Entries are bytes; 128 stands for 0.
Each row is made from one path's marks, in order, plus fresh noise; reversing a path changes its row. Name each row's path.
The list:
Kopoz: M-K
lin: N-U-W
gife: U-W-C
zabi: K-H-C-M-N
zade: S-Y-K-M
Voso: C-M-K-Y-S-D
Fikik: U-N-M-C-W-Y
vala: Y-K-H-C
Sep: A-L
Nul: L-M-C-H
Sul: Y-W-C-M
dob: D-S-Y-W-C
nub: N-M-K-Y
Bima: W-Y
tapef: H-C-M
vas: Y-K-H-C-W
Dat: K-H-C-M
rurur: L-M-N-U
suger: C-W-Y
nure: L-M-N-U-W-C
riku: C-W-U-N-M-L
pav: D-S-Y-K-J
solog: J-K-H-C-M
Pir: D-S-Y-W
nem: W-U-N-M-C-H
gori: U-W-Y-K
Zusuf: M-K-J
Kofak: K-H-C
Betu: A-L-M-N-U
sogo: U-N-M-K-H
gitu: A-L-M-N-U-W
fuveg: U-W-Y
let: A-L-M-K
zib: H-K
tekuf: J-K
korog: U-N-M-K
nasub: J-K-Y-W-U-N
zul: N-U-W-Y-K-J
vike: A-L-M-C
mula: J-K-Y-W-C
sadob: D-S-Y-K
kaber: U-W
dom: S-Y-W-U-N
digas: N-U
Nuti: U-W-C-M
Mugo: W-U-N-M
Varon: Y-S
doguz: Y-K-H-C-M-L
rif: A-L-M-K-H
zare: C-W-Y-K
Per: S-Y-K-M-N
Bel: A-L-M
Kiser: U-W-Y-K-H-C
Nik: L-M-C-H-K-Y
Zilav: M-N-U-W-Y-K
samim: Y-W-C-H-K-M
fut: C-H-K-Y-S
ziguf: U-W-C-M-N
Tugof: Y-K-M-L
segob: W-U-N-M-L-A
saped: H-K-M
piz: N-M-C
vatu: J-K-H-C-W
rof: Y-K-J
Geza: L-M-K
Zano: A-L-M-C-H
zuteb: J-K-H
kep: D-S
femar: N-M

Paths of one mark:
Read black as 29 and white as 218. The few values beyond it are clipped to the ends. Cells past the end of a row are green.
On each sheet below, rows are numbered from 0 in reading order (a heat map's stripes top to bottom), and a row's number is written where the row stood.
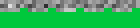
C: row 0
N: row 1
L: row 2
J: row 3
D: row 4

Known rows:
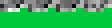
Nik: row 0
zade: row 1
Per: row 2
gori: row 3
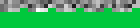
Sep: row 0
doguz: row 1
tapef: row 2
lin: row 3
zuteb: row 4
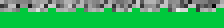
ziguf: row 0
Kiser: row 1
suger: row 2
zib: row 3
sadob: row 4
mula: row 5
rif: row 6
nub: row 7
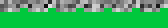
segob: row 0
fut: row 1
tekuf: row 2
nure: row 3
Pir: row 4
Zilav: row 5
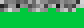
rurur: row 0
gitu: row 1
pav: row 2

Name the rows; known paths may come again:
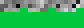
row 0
femar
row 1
kaber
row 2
fut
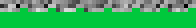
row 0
nem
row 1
samim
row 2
Geza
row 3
Kopoz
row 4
suger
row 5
Varon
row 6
sogo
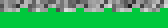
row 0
zib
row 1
segob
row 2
Bel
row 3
vas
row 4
saped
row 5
Pir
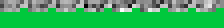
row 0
zare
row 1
tekuf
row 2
mula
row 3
zul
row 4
Nik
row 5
rif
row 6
zuteb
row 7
gife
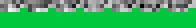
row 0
Zano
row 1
Tugof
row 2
solog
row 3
vatu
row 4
Dat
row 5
nasub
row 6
rof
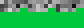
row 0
Betu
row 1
Kofak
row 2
korog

